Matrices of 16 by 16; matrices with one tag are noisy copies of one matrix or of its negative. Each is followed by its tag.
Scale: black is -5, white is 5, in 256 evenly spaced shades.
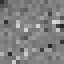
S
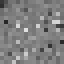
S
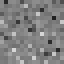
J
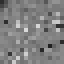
S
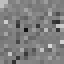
S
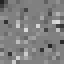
S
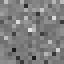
J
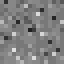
J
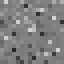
J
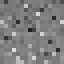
J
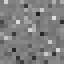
J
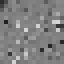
S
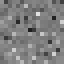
J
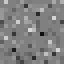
J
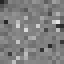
S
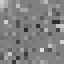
S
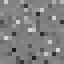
J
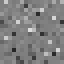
J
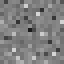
J
